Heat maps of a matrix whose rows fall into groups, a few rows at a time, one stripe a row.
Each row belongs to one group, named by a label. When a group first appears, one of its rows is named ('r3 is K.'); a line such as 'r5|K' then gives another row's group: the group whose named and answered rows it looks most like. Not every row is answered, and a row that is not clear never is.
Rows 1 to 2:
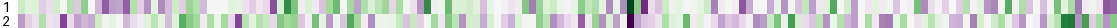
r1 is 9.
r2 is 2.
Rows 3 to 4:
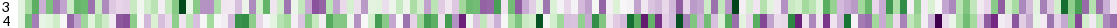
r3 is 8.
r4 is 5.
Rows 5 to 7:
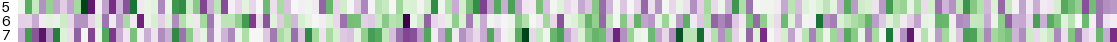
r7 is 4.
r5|8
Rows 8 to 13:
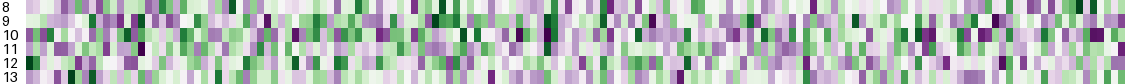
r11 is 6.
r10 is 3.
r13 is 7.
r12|5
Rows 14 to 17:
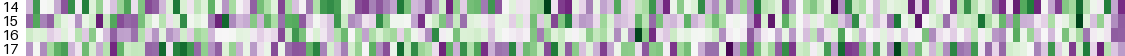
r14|6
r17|3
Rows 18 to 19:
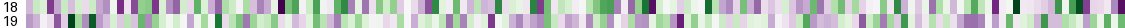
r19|7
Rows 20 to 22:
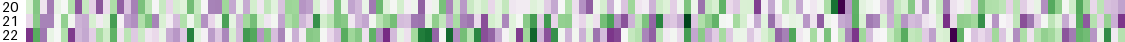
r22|3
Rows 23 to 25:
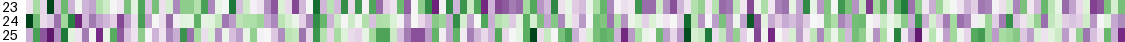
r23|3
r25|4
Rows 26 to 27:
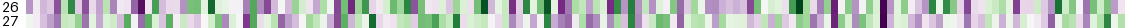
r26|2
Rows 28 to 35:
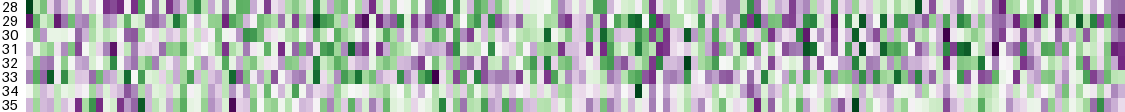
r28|9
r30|5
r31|6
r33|3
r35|8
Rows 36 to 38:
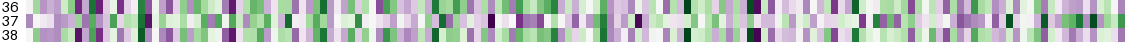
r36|4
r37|7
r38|4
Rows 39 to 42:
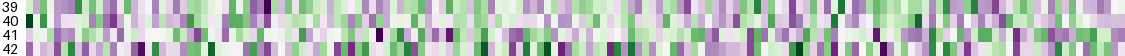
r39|9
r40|9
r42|2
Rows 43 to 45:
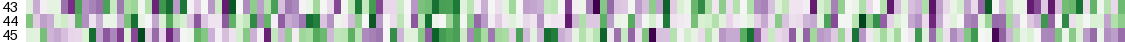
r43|7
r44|7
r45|9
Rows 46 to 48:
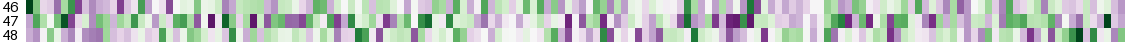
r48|2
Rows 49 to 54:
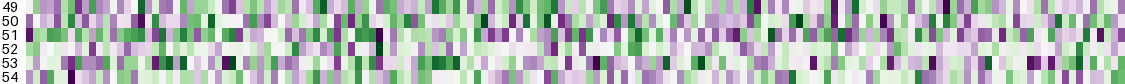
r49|4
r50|2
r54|3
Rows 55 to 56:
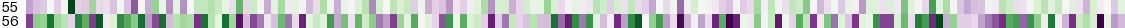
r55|2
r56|3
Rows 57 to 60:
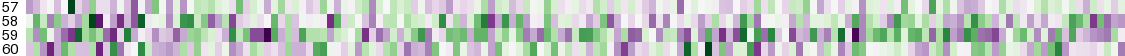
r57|2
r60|4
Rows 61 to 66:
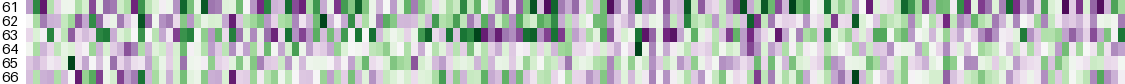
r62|4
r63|3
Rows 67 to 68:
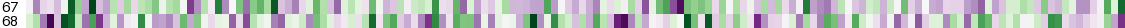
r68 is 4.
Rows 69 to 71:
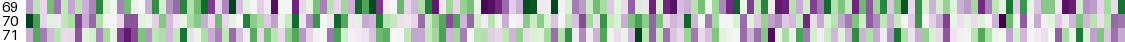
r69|3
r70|5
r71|8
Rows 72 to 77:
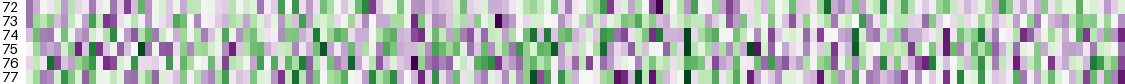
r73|6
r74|5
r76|6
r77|5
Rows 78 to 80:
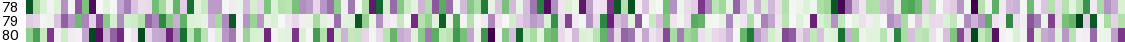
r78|8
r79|7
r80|4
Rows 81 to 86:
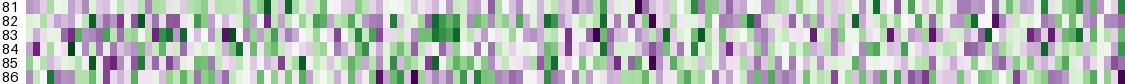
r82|9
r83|7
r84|2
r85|9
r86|6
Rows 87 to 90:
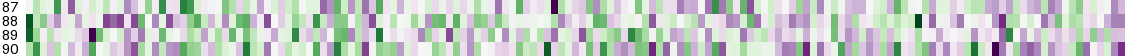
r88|9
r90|5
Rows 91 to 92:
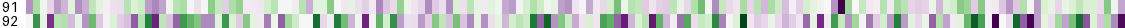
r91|6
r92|5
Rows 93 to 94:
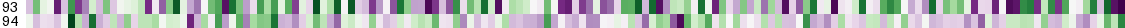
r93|6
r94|7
